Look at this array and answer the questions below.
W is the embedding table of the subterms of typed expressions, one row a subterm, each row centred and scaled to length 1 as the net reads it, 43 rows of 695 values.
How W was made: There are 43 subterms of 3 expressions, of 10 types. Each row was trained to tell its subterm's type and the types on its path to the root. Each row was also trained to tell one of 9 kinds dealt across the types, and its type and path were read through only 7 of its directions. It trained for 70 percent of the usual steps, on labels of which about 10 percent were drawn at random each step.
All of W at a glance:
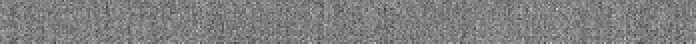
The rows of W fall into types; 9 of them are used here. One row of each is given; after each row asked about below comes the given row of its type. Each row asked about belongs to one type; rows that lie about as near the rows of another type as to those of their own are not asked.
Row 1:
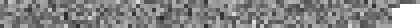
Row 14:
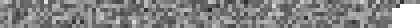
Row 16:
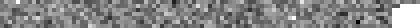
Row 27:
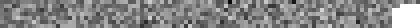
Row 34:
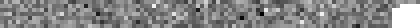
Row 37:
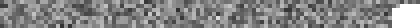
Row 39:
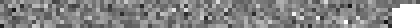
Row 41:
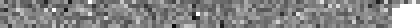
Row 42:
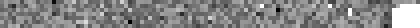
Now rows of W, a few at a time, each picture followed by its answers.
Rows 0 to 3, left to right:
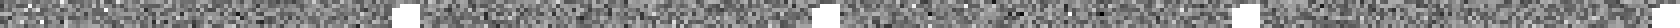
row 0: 34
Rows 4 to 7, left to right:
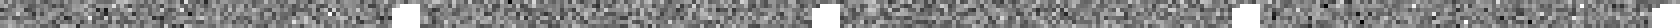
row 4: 41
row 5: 39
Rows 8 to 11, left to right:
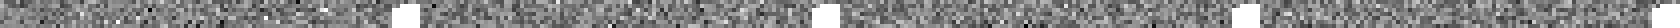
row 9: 27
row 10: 27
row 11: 14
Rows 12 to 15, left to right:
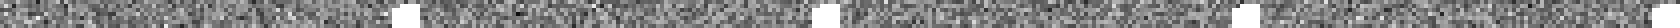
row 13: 41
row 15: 14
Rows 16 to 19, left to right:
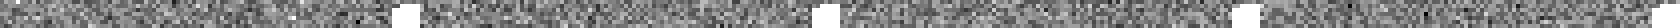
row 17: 39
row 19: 37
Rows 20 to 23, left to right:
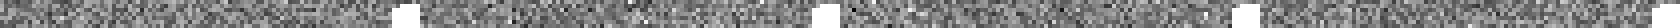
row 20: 39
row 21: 41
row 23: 41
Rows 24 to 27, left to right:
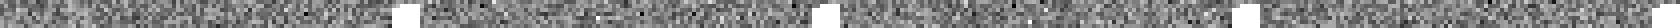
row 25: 14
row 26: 42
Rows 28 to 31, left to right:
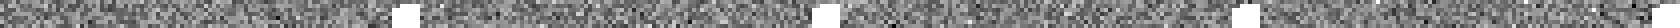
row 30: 37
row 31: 16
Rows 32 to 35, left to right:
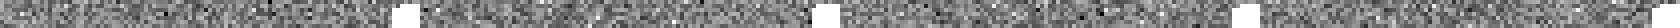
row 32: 14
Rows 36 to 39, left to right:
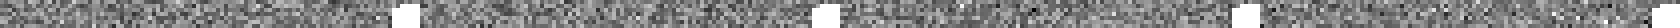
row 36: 39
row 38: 42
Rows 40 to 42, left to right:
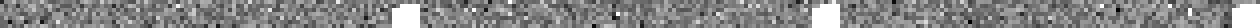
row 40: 27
